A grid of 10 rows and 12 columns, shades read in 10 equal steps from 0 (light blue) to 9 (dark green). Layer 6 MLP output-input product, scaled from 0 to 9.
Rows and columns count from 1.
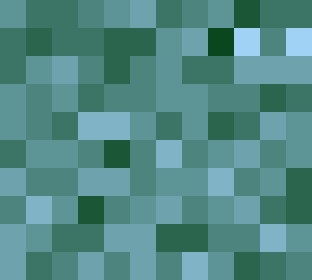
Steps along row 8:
down up up down down down up down down up up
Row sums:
63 60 55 60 53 55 50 56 55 54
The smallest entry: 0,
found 2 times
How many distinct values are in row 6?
6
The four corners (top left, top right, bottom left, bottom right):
4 6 3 5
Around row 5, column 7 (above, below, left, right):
4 2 4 4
